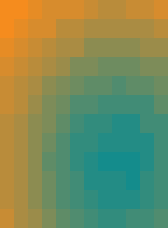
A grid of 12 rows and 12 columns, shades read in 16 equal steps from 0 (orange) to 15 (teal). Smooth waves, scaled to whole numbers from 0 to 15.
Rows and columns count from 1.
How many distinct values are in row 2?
5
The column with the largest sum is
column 9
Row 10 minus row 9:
0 0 0 -1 0 -1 0 -1 -1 0 -1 0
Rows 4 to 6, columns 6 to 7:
8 8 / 9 10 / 11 11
